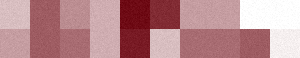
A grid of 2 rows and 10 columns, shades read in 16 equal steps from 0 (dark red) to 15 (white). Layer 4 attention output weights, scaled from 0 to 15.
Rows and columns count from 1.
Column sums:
20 10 14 20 1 13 15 15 20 29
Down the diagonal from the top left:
11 5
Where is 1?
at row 2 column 5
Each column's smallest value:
9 5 6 10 0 2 6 6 5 14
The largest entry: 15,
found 2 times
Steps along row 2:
down up up down up down same down up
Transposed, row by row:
11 9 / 5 5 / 8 6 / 10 10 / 0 1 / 2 11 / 9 6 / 9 6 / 15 5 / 15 14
